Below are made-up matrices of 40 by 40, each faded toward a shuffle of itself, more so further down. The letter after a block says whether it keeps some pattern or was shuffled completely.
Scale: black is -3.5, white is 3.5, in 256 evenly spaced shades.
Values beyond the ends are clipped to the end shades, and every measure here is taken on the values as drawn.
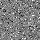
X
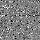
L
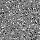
X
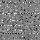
L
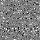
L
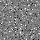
X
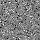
X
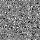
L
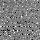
L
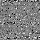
L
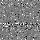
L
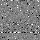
L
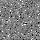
X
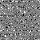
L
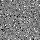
X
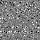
L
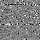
L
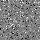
X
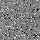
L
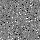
X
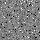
X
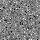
X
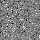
X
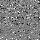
L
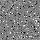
X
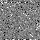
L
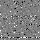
L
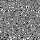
L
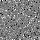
X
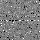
L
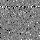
L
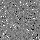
X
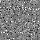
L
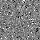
X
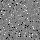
X
